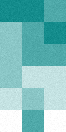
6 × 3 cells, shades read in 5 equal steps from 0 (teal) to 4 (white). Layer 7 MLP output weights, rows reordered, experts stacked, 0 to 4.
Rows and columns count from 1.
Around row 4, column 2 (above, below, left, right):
1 2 2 3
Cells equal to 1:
5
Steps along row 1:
same up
